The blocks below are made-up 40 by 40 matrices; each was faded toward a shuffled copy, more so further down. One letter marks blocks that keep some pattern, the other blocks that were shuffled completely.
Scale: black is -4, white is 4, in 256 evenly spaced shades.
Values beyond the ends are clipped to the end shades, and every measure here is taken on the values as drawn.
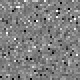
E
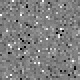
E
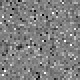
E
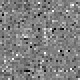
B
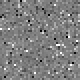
E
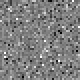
E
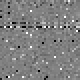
B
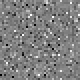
E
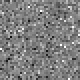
E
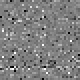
B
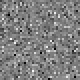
E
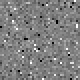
E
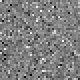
E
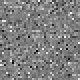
B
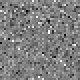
E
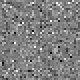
B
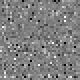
B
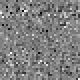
B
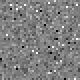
E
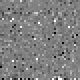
B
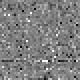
B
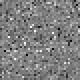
E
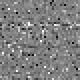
B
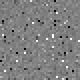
E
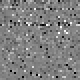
B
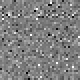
B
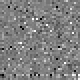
B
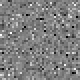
B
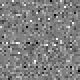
B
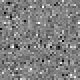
B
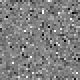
E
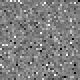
E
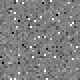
E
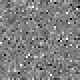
B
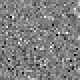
B
